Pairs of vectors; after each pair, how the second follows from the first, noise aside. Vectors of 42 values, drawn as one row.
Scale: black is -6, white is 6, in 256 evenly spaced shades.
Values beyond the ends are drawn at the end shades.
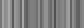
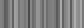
reversed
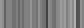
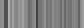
reversed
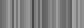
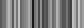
scaled up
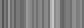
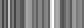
scaled up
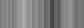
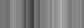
reversed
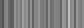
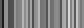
scaled up
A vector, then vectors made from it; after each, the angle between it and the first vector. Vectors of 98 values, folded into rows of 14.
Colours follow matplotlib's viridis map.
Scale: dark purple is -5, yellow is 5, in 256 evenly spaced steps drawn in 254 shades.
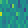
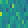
nearly parallel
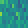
nearly parallel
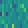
partly opposed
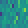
nearly opposite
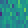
nearly opposite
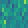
partly opposed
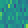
partly aligned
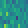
partly aligned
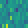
orthogonal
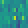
orthogonal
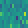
partly aligned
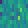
partly opposed
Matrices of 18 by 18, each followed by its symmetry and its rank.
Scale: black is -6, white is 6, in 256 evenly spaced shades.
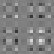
symmetric, rank one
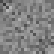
symmetric, full rank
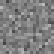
antisymmetric, full rank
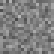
antisymmetric, full rank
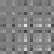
symmetric, rank one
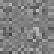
neither, rank three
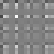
symmetric, rank one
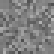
antisymmetric, full rank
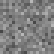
antisymmetric, full rank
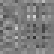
neither, rank three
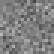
antisymmetric, full rank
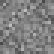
symmetric, full rank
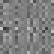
neither, rank three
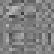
neither, rank three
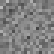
symmetric, full rank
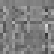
neither, rank three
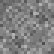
symmetric, full rank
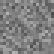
antisymmetric, full rank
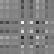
symmetric, rank one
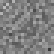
symmetric, full rank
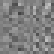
neither, rank three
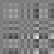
symmetric, rank one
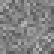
symmetric, full rank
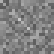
symmetric, full rank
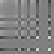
symmetric, rank one
